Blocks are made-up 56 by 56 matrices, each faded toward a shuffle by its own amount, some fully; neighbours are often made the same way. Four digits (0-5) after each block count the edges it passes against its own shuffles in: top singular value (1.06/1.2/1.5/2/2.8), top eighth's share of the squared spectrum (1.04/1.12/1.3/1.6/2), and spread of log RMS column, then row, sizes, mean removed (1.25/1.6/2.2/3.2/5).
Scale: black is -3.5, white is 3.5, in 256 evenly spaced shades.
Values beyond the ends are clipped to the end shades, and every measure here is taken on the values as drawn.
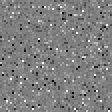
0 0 0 0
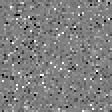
0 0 0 0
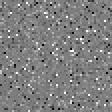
0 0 0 0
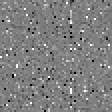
2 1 0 0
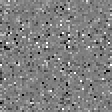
1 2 1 1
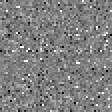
1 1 0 1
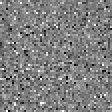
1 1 0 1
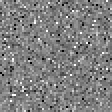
0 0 0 0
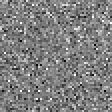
1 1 0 2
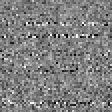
2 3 0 3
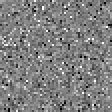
0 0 0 0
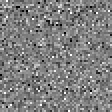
0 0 0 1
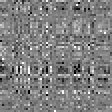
5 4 3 3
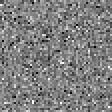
2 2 1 0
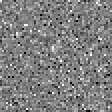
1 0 0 0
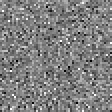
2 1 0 0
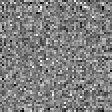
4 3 2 1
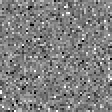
2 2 0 0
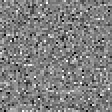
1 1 0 0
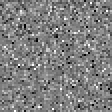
2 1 0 0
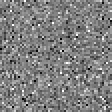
3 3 1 1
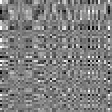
5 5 4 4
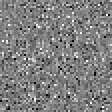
3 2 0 0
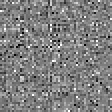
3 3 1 2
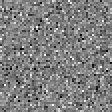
1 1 0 0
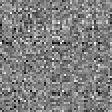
4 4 2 2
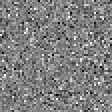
3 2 0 1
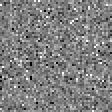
0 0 0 0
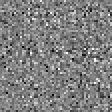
3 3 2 2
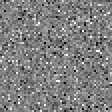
0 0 0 0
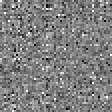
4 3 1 1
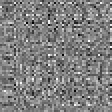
4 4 3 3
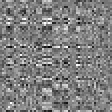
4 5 3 3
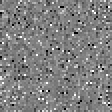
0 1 1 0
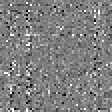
2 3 2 2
